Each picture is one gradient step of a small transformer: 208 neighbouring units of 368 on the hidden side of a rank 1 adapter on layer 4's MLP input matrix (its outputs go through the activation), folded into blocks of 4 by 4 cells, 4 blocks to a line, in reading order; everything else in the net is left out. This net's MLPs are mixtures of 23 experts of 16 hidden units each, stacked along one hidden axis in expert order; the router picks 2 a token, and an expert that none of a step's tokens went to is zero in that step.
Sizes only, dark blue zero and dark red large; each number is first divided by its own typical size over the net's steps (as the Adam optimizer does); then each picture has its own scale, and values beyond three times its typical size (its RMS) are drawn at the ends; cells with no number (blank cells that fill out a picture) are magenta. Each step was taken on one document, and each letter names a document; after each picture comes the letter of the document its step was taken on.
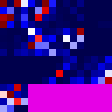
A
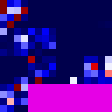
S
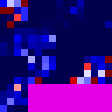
S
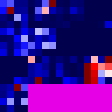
S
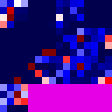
A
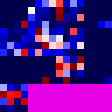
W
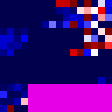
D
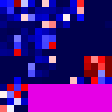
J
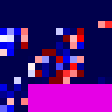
D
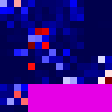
A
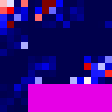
S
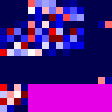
W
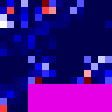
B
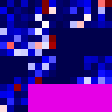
B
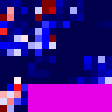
B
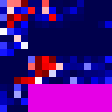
J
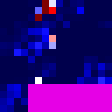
B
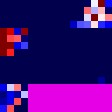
D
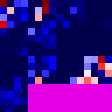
S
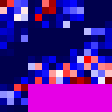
J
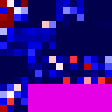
B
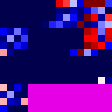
D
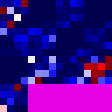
S
